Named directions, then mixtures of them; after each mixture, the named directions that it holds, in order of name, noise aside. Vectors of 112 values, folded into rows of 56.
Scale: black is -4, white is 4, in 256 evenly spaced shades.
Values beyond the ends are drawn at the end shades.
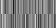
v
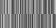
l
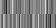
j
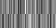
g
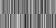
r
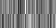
g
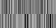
g, j, r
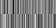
l, v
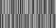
g, l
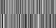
j, l, v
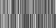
l, r, v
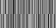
g, v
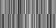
g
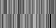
g, j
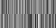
g, j, v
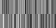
g, j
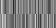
v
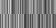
l, r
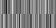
j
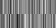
r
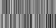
j, r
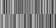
j, r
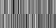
g, l, v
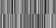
g, j, r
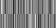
g, v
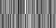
g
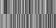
j, v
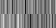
g, l, r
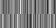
g, l, r
